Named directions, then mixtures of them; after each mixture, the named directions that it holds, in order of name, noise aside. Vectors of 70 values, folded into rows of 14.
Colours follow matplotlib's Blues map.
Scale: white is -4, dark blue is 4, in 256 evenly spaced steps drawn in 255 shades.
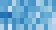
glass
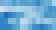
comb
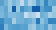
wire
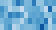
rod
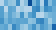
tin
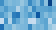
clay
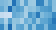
glass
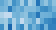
glass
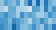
comb, rod, tin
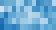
comb, rod, wire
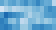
comb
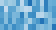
tin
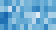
comb, glass, wire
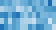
clay, comb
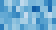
clay, rod, wire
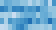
clay, comb, wire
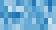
clay, glass, rod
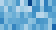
tin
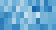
comb, tin, wire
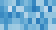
glass, rod, wire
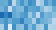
glass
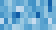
clay, rod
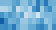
comb, tin, wire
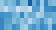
comb, tin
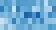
comb, wire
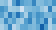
rod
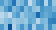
glass, tin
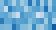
clay, rod, tin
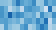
glass, rod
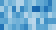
clay, wire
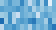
clay
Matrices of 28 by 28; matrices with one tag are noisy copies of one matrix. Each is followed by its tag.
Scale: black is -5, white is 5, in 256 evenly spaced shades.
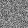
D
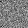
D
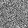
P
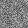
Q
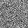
P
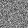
D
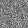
Q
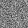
Q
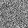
P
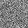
P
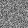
D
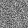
Q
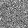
P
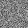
D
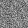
Q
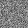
D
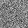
P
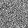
P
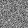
D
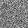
P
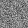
Q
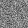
Q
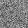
P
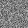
D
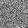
P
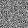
D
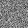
D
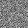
D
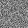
D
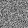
D
